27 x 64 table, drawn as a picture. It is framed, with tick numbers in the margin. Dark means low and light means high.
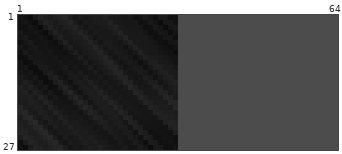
The table splits into one row of 2 panels. Panel 1,1: very low, slanting down to the right, faint in contrast. Panel 1,2: low, flat.
